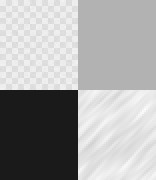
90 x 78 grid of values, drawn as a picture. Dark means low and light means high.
It is made of 2 by 2 panels. Panel 1,1: very high, checkered, faint in contrast. Panel 1,2: high, flat. Panel 2,1: very low, flat. Panel 2,2: very high, slanting up to the right, faint in contrast.
